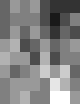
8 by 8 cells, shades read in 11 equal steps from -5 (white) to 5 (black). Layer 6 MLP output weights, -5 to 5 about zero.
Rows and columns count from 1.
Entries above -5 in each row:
8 8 8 8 8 8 8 6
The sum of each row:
10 9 7 -1 -2 -7 -9 -14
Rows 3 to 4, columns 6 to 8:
3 1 2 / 1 0 -1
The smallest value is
-5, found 2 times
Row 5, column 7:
0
